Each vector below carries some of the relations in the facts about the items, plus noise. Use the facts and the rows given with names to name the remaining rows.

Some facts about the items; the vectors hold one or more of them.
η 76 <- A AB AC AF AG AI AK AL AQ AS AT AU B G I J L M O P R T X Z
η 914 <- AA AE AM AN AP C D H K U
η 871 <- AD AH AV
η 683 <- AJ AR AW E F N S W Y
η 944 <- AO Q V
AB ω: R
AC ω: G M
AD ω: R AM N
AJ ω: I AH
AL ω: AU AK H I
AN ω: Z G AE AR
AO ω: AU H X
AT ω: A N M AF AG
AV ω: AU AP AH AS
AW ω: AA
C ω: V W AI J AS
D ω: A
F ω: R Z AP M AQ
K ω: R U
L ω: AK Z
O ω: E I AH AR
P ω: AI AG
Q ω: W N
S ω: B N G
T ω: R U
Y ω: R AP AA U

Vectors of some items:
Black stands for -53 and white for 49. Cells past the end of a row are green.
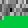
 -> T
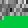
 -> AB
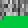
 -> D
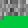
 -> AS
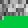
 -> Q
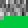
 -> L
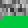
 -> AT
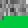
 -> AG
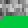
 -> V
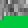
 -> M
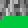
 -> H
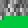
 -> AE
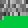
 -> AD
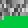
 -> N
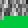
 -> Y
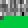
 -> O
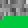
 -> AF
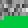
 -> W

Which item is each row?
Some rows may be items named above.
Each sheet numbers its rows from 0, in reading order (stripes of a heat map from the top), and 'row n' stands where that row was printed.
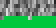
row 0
H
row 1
F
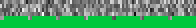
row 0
S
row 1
AA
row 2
U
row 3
AK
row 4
O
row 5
P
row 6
K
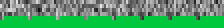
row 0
AO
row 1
AC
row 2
Z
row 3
AT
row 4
AP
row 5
AV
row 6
AV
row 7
AH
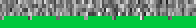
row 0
R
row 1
AL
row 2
I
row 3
AW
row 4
C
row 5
AN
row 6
I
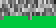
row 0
AJ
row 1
AO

